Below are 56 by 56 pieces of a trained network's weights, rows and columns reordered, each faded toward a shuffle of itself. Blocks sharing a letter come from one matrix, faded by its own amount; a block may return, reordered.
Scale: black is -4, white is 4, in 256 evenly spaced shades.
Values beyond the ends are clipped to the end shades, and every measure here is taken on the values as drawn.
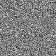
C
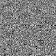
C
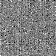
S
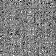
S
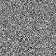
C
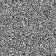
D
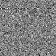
C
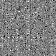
S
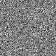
D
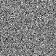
D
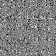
S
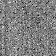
S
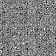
S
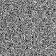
D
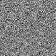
C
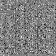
S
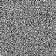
C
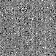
S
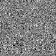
C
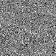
D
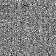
S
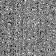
S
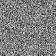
C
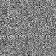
C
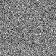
D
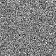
D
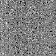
S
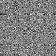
C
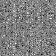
S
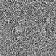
C
